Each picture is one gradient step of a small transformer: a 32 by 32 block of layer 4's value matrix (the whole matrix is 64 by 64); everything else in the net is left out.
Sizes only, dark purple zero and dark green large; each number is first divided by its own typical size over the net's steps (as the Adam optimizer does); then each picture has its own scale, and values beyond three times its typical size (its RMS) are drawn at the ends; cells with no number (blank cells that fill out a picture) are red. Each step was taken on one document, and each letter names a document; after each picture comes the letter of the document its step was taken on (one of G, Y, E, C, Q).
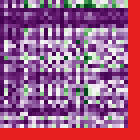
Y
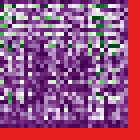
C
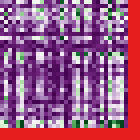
Y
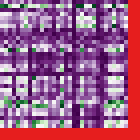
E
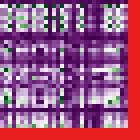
E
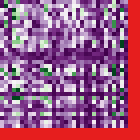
E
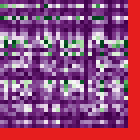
C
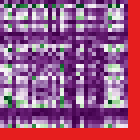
E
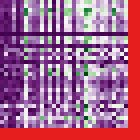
Y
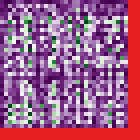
Y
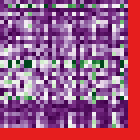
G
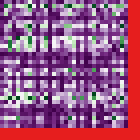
G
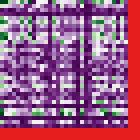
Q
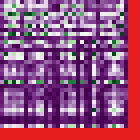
G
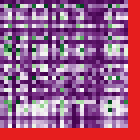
E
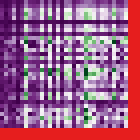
Y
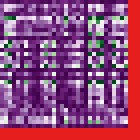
C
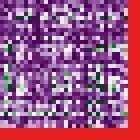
C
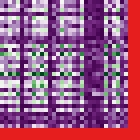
Q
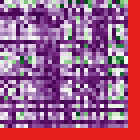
Y
